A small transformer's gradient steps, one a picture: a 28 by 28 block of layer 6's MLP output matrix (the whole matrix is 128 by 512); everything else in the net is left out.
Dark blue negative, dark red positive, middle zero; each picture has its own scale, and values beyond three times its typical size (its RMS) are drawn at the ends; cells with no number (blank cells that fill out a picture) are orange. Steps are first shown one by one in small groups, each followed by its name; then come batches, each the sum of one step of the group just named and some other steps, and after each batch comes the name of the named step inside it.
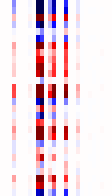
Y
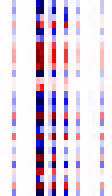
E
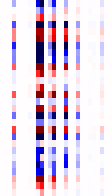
Y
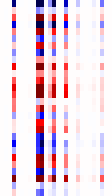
Y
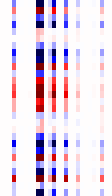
E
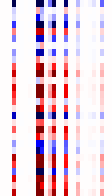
Y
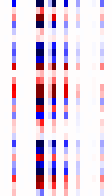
E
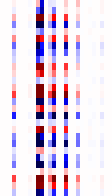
Y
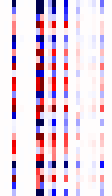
E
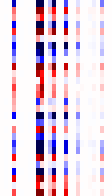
E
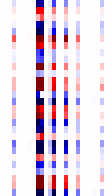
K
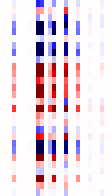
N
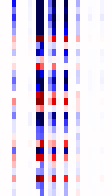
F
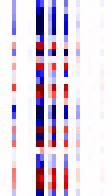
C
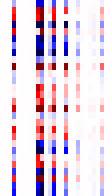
N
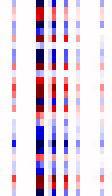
K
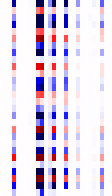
F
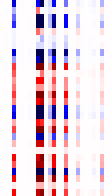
C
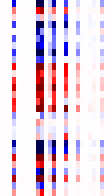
N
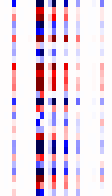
K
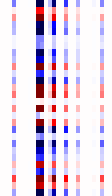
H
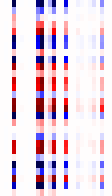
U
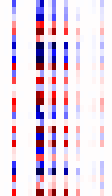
U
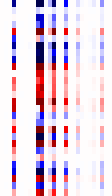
U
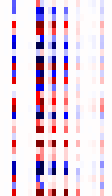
U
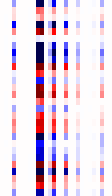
H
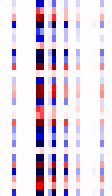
H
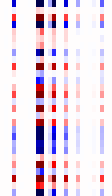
H
